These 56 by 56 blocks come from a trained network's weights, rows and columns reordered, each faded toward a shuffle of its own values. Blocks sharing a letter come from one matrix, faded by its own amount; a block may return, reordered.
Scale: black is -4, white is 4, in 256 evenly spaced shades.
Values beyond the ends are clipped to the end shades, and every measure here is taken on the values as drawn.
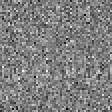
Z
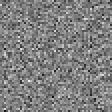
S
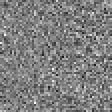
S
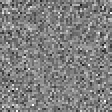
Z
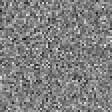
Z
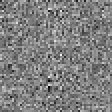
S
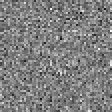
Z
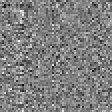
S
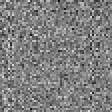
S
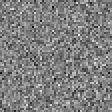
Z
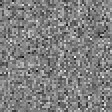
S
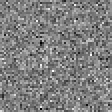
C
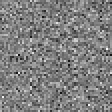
S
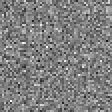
Z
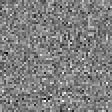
C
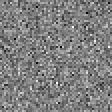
C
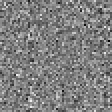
Z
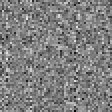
S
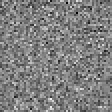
Z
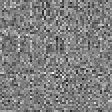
S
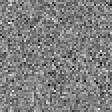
C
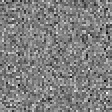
Z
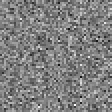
S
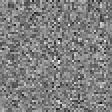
S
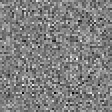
Z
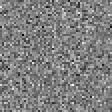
Z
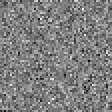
C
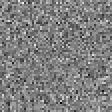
Z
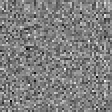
S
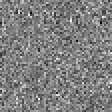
Z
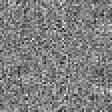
S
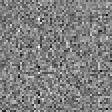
S
